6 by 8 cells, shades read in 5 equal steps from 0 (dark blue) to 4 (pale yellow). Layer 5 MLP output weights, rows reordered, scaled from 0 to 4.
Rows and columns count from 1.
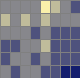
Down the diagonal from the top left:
2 2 2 2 2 1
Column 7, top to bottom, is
2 2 1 1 1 0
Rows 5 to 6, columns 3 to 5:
2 1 2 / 2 2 1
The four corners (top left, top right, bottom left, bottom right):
2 1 2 0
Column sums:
11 10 13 10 15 9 7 6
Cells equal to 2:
22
